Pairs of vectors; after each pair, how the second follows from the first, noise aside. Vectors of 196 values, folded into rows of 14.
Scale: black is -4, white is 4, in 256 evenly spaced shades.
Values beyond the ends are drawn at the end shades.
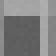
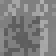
partly zeroed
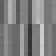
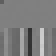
partly zeroed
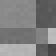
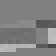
partly zeroed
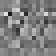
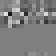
partly zeroed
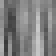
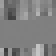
partly zeroed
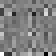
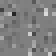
partly zeroed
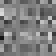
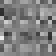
negated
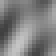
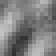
negated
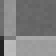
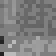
partly zeroed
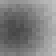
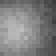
negated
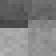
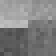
negated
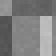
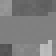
partly zeroed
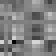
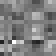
negated
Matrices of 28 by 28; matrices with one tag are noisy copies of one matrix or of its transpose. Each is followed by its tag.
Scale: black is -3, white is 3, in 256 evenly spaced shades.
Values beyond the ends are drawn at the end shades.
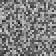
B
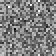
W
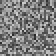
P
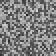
B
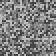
B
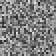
W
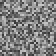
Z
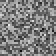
P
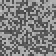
W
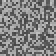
P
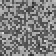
W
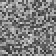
P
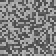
P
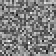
W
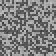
W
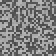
Z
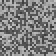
W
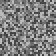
B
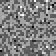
B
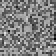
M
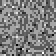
P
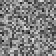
B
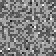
Z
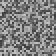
M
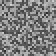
W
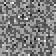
W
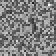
M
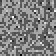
P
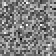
M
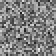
W
